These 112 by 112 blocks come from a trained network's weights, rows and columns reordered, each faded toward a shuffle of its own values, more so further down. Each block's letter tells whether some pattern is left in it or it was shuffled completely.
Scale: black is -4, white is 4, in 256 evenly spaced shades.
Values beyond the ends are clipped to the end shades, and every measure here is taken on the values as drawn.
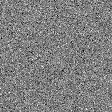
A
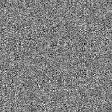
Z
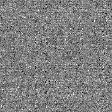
Z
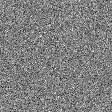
A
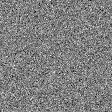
A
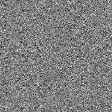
Z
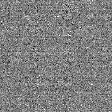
Z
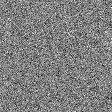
A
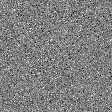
A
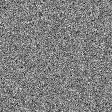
A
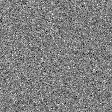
A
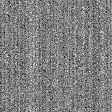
Z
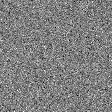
A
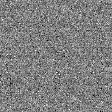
Z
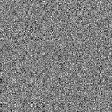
Z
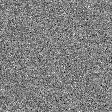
A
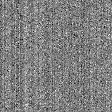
Z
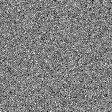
A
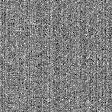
Z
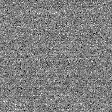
Z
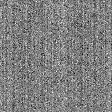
Z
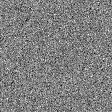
A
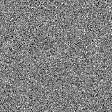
Z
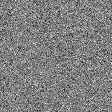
A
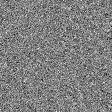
A
